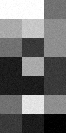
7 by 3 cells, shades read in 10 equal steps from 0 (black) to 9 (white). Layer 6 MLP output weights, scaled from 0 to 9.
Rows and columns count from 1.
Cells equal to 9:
2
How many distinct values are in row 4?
3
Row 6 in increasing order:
4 5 8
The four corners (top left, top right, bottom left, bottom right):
9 4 2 0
